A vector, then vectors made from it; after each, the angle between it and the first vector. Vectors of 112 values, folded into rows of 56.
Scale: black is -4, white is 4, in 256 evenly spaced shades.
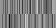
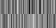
orthogonal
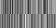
partly aligned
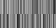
partly opposed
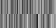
partly aligned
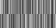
partly aligned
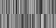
partly opposed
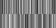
nearly opposite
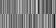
partly aligned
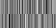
nearly parallel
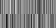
orthogonal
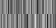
partly opposed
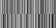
orthogonal
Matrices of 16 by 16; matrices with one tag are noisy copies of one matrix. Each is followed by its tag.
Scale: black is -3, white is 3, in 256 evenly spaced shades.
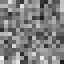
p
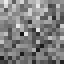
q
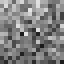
q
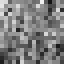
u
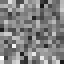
p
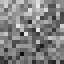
q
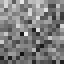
q
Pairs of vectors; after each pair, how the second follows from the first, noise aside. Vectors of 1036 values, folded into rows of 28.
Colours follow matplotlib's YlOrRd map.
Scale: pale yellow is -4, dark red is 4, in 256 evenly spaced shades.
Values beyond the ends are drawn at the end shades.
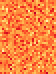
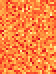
wrapped around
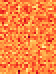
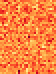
copied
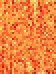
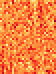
copied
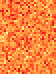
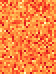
wrapped around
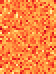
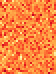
wrapped around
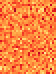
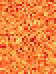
wrapped around
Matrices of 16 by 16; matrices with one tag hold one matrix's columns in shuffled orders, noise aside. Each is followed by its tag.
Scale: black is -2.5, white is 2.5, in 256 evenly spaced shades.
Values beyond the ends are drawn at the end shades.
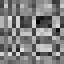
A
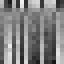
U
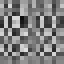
A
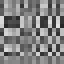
A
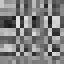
A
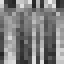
U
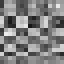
A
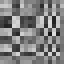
A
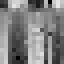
U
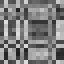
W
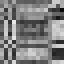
W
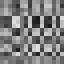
A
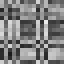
W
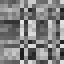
W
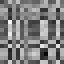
W
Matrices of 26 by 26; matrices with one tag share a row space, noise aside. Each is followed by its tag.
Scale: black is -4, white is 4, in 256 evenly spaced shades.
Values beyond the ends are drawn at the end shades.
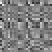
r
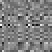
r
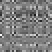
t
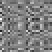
r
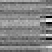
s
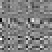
r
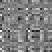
r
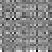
t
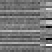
s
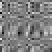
r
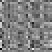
r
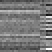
s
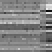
s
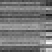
s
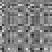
r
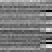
s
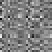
r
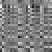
r
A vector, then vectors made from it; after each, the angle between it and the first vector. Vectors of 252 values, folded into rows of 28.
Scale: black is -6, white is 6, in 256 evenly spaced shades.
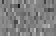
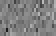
orthogonal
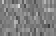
nearly opposite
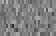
partly opposed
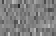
nearly parallel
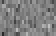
partly aligned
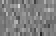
nearly opposite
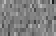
orthogonal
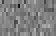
nearly parallel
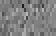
orthogonal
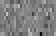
partly opposed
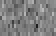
orthogonal
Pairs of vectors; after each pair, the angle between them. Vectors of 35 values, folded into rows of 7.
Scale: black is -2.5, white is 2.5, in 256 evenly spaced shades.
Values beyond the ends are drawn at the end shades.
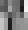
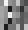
orthogonal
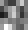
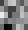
nearly opposite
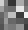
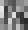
partly aligned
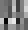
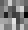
orthogonal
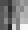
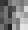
nearly parallel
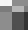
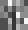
orthogonal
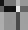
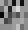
orthogonal
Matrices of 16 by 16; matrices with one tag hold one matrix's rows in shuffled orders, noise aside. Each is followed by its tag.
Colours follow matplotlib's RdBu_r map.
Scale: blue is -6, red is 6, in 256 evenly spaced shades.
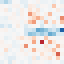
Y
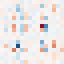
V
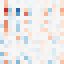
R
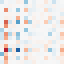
R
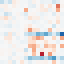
Y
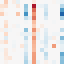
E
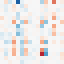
V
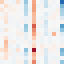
E
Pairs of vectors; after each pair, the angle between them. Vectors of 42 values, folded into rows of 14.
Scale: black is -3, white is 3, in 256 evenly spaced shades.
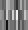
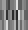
nearly opposite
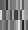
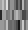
nearly opposite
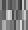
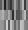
partly aligned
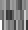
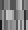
nearly opposite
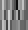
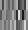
partly opposed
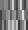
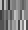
partly aligned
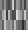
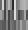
partly opposed
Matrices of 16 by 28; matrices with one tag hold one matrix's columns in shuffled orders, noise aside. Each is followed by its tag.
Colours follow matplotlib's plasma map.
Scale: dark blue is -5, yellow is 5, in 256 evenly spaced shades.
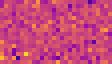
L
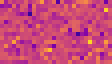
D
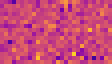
L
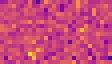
L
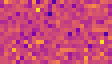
D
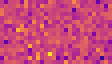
L
